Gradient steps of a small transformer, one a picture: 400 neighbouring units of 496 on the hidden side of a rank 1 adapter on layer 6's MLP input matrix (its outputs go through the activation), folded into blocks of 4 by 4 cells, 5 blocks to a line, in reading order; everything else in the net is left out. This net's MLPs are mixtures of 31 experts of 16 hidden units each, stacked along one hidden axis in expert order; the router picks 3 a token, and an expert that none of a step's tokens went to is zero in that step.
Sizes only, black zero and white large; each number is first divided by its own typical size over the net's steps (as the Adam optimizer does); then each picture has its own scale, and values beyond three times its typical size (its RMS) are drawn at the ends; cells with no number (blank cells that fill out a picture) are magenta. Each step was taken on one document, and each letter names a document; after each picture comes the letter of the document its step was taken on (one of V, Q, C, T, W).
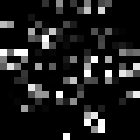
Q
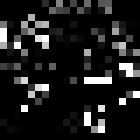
Q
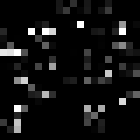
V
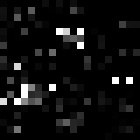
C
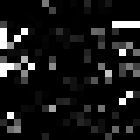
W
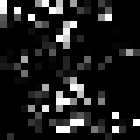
W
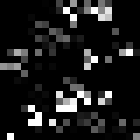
W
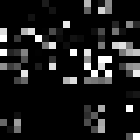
Q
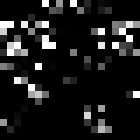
Q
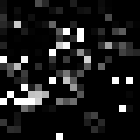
C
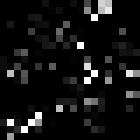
V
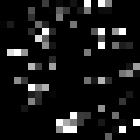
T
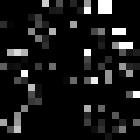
V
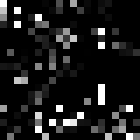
W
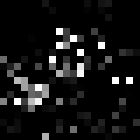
C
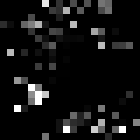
T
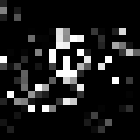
C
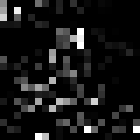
C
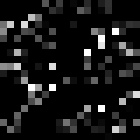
T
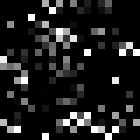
W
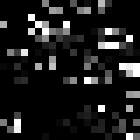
Q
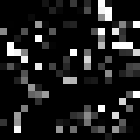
W
